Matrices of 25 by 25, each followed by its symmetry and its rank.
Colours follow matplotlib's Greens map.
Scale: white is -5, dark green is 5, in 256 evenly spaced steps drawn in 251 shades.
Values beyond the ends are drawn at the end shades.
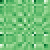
symmetric, rank two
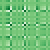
symmetric, rank one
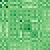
symmetric, rank three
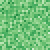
symmetric, full rank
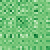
symmetric, rank three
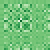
symmetric, rank two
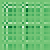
symmetric, rank one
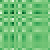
symmetric, rank one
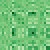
symmetric, rank three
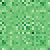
symmetric, rank three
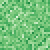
symmetric, full rank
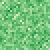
symmetric, full rank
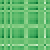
symmetric, rank one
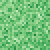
symmetric, full rank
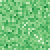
symmetric, full rank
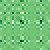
symmetric, rank two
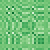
symmetric, rank two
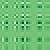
symmetric, rank one
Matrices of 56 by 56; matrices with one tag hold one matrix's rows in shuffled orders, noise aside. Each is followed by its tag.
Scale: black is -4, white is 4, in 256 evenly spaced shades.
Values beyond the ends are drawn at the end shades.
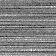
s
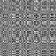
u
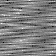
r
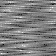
r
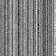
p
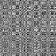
u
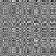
u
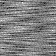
r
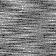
r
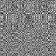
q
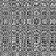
u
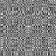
q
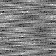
r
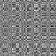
u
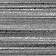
s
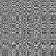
u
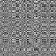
u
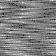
r
